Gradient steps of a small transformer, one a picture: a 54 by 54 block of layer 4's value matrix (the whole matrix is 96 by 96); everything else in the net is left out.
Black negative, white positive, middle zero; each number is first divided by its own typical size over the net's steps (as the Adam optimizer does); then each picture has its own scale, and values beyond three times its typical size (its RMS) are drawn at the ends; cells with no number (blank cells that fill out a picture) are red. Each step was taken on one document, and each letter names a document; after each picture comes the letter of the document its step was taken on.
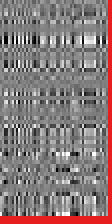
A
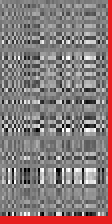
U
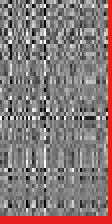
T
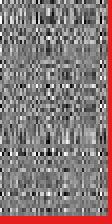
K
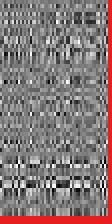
T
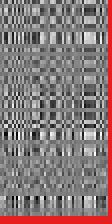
A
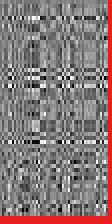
U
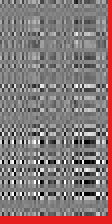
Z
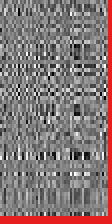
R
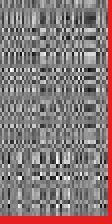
T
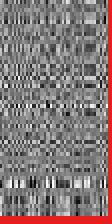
R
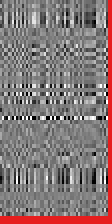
Z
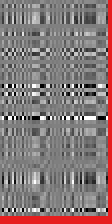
Z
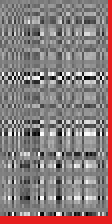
U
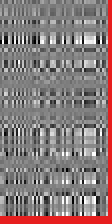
A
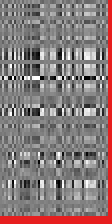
U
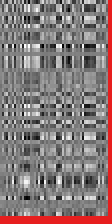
K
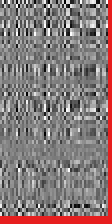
R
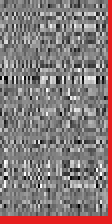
T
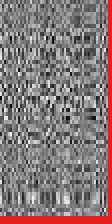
R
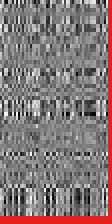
R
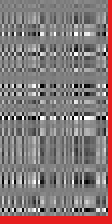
Z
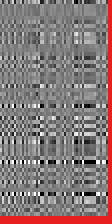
Z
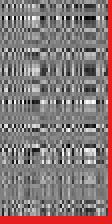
T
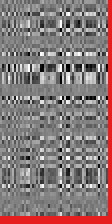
T
